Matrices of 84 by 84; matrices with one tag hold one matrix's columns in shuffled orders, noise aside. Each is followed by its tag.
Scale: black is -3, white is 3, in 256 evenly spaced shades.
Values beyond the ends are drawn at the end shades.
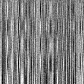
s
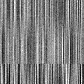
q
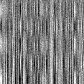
s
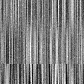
q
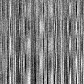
s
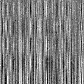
s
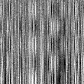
s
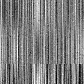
q
